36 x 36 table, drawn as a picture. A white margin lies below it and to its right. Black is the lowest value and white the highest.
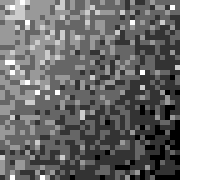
Ninth with the highest average: top left. Stripes: none. Ninth with the lowest average: bottom right. Grain: fine. Mirror symmetry: none. Odd rows or columns: none. Slope: up to the top left.
